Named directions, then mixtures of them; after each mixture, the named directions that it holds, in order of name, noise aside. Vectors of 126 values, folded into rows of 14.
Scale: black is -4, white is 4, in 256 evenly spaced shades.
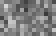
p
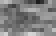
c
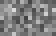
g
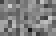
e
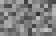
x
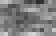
c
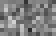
e, p, x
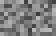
x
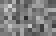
e, g, p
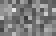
g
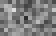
g, p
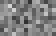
g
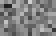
g, p, x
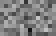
e, x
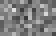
g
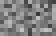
x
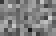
e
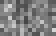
e, g, p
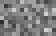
g, p, x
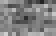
c, g, x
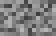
x
